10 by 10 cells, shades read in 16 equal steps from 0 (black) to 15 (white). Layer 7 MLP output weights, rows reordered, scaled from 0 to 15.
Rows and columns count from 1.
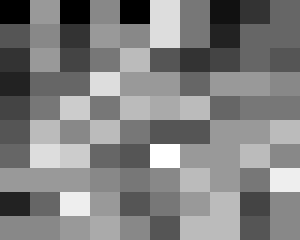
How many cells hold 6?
11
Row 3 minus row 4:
1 3 -2 -6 2 -4 -3 -5 -3 -3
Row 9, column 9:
4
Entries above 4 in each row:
5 8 6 9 9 10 10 10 8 10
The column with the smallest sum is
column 1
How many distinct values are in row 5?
6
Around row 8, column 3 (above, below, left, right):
12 14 9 8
